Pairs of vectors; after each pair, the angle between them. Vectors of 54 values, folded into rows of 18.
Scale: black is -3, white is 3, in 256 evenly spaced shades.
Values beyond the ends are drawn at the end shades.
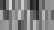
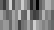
nearly parallel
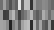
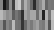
orthogonal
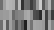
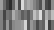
nearly opposite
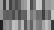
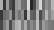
partly aligned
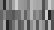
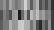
orthogonal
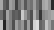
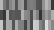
nearly parallel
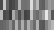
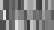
orthogonal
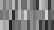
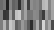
orthogonal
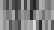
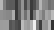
nearly parallel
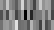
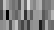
partly aligned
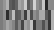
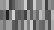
nearly parallel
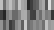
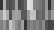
nearly opposite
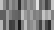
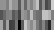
nearly parallel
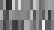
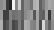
nearly parallel
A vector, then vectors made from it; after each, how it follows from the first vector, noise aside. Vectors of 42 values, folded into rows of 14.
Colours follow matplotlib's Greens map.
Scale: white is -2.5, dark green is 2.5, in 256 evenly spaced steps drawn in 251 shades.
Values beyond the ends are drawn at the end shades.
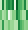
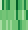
partly zeroed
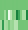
partly zeroed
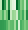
sign-scrambled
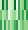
sign-scrambled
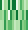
sign-scrambled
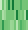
partly zeroed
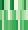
sign-scrambled
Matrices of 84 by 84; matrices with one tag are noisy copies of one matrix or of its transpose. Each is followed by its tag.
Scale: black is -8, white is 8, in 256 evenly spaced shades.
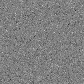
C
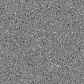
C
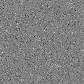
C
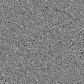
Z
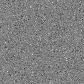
C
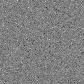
Z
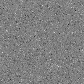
C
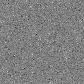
C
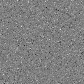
Z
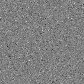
Z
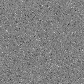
C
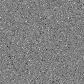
Z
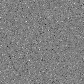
Z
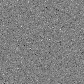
Z
